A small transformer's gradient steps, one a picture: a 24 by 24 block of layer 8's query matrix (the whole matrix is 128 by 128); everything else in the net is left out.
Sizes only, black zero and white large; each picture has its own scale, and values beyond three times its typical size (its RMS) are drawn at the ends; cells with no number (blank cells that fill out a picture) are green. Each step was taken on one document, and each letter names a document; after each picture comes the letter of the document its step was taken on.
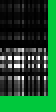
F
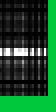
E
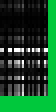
F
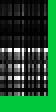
F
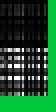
F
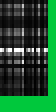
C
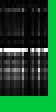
C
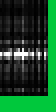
E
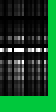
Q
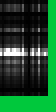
C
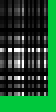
F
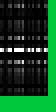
Q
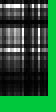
C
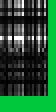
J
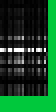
J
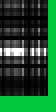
C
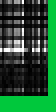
Q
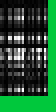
J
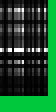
Q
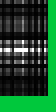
E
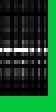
E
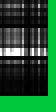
C
